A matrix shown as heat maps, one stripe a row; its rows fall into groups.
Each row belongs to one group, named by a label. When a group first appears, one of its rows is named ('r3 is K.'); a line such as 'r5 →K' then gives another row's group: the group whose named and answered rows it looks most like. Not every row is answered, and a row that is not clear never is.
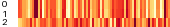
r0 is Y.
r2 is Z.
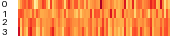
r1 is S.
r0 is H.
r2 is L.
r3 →L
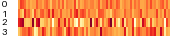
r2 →S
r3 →H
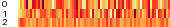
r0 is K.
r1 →Z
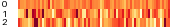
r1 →K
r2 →Y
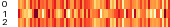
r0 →Z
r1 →Y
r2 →Z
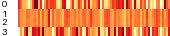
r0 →Y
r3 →K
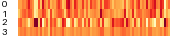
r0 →H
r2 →Y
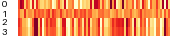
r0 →S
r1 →Z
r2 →Y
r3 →Y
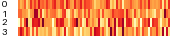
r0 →Z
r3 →S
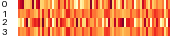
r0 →S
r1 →H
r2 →K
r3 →H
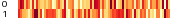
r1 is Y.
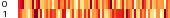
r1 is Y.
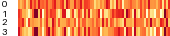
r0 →Z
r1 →Y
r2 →L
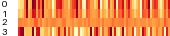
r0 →K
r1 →K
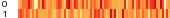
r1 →S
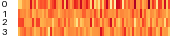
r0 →Z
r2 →S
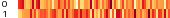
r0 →S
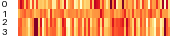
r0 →S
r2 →Y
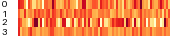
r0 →L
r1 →Z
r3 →L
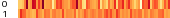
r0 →K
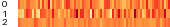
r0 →H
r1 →Z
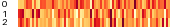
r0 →Z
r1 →S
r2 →S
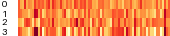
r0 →Z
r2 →Z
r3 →Y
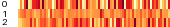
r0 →K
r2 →Z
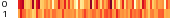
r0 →S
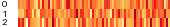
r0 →H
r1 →Z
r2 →L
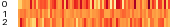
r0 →Z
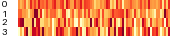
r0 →Z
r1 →Y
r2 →S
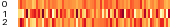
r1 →K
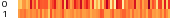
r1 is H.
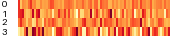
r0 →L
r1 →S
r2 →L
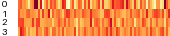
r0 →Y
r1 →H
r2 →S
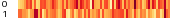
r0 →Z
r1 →Y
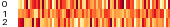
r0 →K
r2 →S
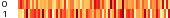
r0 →S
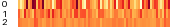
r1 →Z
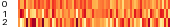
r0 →Z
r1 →L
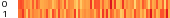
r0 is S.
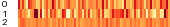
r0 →L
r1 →Y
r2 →L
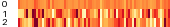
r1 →K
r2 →Y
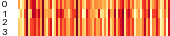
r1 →K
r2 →K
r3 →K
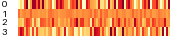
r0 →K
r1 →L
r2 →Z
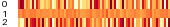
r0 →S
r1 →L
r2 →K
